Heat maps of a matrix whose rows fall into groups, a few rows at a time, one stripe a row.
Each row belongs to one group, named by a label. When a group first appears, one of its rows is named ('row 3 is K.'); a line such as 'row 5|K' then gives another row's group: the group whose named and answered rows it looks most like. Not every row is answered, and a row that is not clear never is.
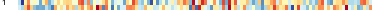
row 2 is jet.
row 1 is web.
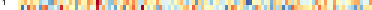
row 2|web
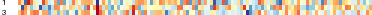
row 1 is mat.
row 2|jet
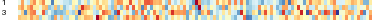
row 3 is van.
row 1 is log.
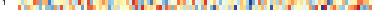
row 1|web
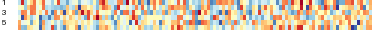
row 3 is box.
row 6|van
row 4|jet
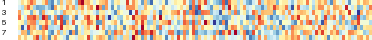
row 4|mat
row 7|log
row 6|web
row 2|jet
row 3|van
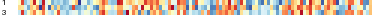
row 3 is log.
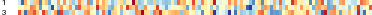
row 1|web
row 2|web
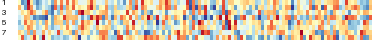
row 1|jet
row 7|van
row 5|box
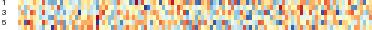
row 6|box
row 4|jet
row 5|mat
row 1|van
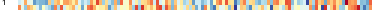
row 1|jet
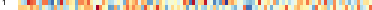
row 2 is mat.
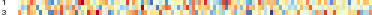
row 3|jet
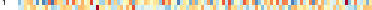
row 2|web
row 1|box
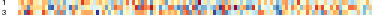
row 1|mat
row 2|log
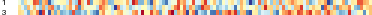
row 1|web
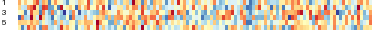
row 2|web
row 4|log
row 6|web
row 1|mat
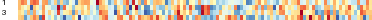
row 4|log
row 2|van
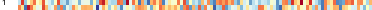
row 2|mat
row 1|log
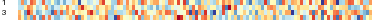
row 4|van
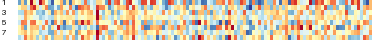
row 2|web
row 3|box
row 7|jet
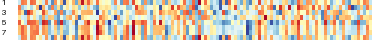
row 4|van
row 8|box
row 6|mat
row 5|mat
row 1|box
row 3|mat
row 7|mat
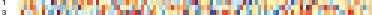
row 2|van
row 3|log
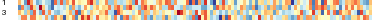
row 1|jet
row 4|box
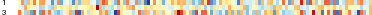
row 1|van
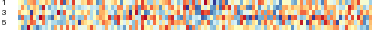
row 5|van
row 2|log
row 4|log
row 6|jet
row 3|van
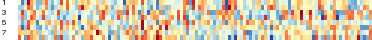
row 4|log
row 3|log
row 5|box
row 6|jet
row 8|mat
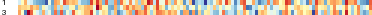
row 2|mat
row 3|mat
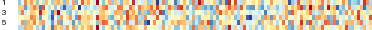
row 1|box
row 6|box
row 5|van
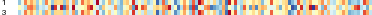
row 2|box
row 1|box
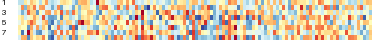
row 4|van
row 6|log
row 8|log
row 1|web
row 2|van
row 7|jet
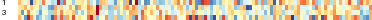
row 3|jet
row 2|jet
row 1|van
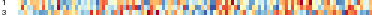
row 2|log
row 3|jet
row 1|log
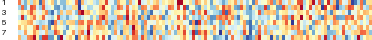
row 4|log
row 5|jet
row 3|web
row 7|box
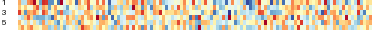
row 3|mat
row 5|van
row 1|web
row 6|mat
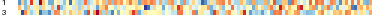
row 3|jet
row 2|van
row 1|log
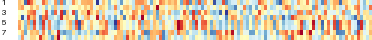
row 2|mat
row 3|box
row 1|mat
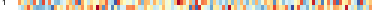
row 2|jet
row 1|van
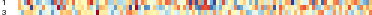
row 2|van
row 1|jet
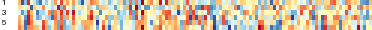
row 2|van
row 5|mat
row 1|jet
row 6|mat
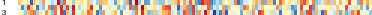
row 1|van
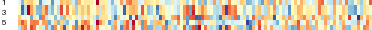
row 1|web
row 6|box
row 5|mat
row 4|van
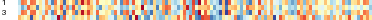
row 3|box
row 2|box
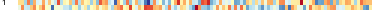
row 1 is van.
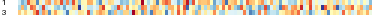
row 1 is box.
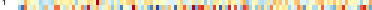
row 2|box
